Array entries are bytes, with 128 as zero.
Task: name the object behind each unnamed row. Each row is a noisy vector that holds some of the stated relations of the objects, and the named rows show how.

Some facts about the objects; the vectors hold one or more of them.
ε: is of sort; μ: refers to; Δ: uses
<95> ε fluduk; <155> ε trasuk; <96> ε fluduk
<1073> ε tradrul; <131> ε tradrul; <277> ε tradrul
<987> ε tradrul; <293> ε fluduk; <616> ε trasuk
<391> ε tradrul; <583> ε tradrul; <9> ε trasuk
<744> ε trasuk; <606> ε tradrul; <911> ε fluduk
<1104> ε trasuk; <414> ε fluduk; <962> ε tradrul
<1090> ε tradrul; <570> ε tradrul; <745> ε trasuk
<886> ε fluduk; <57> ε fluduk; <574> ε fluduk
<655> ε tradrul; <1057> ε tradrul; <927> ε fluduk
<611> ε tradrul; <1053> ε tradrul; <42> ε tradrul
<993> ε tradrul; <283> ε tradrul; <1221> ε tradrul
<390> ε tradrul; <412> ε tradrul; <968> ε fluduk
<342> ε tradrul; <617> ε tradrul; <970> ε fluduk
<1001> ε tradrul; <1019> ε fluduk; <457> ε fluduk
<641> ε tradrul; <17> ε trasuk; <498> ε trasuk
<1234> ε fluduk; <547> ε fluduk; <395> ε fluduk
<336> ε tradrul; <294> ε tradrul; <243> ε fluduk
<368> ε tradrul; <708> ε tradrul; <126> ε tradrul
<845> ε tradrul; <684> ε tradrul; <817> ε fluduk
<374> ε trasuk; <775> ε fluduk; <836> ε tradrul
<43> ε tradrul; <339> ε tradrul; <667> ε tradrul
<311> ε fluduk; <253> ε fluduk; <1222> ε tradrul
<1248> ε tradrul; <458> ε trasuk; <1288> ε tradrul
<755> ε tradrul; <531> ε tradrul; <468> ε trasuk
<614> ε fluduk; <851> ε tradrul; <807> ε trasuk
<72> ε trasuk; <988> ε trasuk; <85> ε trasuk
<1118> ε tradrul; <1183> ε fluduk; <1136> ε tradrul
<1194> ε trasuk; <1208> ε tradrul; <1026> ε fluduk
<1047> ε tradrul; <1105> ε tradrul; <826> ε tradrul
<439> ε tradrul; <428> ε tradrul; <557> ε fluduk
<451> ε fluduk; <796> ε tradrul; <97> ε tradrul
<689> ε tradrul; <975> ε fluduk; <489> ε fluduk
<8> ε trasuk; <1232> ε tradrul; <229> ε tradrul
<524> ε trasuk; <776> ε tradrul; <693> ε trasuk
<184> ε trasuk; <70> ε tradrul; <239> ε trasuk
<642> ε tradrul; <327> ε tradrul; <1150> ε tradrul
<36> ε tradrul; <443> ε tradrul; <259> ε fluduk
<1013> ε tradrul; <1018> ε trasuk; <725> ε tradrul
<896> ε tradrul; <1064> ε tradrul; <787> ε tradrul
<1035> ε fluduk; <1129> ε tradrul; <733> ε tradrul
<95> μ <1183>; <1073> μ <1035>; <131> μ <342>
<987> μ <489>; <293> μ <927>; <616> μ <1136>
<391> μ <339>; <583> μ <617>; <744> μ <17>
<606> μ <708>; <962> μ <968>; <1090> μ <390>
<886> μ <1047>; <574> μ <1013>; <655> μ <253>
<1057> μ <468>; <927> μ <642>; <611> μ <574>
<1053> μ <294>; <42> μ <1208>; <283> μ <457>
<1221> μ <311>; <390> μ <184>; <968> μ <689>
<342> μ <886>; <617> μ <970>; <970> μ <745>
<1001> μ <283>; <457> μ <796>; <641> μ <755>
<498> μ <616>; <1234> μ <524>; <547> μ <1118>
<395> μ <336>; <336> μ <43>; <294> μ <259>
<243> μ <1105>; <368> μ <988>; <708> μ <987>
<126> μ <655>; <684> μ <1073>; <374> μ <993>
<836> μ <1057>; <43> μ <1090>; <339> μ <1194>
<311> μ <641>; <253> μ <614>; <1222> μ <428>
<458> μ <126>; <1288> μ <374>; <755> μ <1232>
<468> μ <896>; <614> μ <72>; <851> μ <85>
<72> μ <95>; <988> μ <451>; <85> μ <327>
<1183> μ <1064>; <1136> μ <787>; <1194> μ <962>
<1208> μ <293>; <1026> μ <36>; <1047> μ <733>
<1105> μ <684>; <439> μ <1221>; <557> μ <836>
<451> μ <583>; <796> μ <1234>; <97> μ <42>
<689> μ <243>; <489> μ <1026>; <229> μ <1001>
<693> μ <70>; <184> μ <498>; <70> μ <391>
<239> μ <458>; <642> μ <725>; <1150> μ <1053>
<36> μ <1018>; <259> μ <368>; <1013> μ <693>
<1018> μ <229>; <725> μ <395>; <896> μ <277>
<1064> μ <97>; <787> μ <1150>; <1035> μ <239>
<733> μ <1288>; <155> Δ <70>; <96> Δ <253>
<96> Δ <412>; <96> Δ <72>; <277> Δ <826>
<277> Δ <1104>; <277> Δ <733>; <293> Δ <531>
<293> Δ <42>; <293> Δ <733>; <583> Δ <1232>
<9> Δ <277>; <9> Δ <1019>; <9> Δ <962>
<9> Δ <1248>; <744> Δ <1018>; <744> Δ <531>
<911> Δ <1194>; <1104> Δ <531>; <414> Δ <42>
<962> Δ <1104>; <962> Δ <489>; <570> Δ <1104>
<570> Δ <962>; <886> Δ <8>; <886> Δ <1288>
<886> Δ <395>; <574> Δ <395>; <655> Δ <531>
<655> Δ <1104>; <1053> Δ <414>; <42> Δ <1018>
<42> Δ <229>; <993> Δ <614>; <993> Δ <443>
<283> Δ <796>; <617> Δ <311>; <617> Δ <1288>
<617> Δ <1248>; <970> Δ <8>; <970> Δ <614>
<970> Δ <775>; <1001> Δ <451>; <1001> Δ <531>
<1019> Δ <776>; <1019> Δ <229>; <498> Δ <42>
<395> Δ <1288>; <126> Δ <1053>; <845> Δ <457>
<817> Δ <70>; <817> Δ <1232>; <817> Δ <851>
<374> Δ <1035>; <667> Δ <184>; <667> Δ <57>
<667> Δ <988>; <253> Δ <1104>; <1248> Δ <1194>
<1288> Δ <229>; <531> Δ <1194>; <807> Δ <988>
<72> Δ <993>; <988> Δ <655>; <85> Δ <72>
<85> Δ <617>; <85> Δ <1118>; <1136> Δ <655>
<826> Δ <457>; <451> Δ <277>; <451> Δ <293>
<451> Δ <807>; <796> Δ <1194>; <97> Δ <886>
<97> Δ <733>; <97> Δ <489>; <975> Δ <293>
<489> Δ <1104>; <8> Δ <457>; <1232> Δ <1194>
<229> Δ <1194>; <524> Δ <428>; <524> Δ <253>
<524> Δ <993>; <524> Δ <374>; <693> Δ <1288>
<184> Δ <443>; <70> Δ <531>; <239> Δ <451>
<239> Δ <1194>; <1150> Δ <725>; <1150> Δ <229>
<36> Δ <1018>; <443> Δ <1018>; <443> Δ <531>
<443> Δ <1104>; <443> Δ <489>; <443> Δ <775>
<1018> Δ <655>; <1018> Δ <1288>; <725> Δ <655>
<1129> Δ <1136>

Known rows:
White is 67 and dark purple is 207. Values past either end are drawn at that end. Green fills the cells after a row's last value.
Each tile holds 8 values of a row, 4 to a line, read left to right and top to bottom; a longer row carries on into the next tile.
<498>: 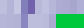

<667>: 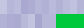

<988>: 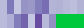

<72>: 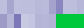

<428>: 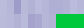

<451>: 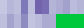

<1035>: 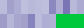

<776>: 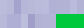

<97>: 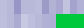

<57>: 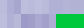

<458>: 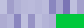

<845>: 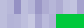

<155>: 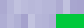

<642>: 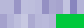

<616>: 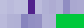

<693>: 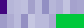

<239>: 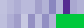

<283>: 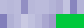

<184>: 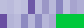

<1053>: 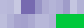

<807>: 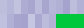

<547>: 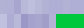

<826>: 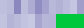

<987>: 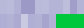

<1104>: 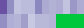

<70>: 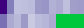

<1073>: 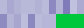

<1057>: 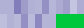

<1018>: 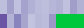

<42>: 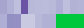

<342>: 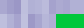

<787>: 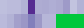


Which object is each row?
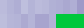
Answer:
<17>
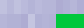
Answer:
<85>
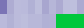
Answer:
<611>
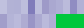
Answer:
<43>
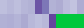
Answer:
<617>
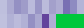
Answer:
<911>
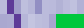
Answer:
<655>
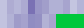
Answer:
<294>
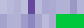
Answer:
<390>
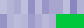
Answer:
<336>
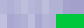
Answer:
<374>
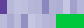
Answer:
<574>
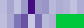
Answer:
<1136>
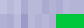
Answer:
<96>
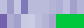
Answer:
<36>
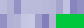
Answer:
<457>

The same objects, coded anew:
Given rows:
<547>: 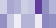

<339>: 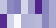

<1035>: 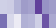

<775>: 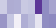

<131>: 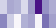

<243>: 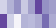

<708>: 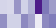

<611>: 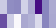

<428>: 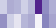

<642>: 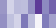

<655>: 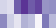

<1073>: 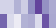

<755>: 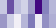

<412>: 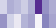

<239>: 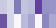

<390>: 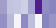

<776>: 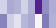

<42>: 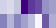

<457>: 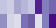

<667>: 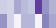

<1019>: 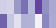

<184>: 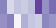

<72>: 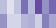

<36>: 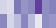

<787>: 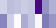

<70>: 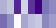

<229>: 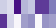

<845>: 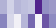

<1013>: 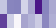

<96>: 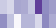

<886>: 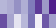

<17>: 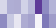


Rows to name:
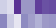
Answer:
<489>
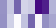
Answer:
<1232>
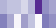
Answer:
<616>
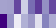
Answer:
<693>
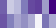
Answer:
<395>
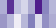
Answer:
<311>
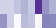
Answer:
<451>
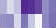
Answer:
<293>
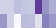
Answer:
<970>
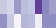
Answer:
<817>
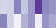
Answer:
<570>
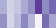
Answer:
<1208>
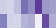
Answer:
<126>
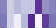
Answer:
<8>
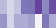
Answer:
<97>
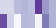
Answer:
<1150>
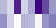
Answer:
<531>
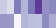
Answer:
<443>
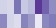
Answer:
<283>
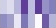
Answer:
<725>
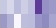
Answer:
<993>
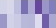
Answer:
<614>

